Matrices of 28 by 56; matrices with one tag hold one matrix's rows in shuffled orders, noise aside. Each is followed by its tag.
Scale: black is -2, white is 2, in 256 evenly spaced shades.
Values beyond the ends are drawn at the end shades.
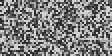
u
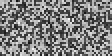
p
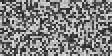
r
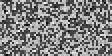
r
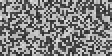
p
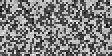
p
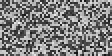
r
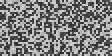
p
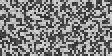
p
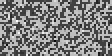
r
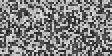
p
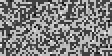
r
